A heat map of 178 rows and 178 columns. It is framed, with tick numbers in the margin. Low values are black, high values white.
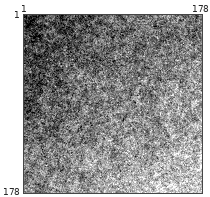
No single row or column stands out from its neighbours. On average the colour sits 50% of the way up the scale. The values follow a bell shape. Neither half mirrors the other. There are no regular stripes. The ninth with the lowest average is the top left. The ninth with the highest average is the bottom right. The field climbs toward the bottom right.
